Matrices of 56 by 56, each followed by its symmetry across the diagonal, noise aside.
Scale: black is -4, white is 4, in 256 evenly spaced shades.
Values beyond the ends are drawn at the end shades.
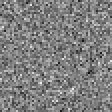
antisymmetric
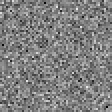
symmetric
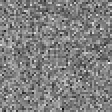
antisymmetric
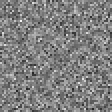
symmetric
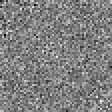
symmetric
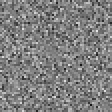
antisymmetric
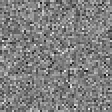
antisymmetric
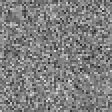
antisymmetric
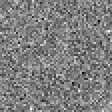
symmetric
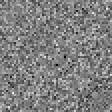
symmetric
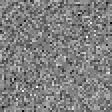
symmetric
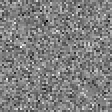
antisymmetric
